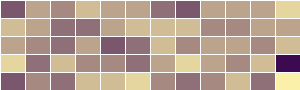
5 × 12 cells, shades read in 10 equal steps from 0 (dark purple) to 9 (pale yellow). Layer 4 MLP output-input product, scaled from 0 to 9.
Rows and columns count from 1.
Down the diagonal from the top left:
3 6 4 5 7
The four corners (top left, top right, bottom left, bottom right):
3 8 3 9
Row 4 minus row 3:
2 -1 3 -1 2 0 -1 3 0 -1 2 -7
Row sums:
66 70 64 65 68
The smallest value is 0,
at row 4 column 12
